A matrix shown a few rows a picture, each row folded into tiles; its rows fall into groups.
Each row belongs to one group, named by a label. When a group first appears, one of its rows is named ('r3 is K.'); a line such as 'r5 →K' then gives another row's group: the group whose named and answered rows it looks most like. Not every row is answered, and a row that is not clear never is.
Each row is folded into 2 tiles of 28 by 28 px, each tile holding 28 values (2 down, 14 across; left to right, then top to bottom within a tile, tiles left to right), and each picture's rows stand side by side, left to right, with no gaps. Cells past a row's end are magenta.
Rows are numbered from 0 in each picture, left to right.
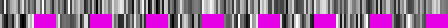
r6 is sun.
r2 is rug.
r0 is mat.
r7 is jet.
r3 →jet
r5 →jet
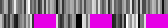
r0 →sun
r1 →mat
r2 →jet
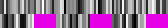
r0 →mat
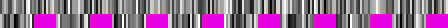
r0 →sun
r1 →sun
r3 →sun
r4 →rug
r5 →rug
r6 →jet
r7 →rug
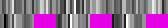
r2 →jet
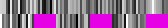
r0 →rug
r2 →jet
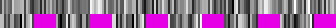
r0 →sun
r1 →jet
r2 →sun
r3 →mat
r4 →jet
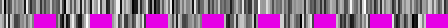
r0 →sun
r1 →mat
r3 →sun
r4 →jet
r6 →sun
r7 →mat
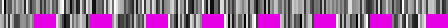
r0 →sun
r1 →rug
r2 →rug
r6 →sun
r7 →mat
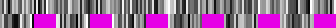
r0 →sun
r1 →sun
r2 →rug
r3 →rug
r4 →jet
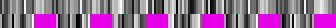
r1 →mat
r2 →rug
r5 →jet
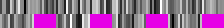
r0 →mat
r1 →mat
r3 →jet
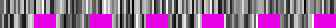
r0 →mat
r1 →rug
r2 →rug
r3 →mat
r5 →mat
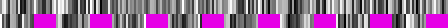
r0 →rug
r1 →rug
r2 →mat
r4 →rug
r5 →rug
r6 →rug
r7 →jet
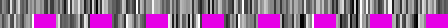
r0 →mat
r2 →jet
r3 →sun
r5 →mat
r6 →rug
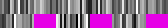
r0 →jet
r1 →sun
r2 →mat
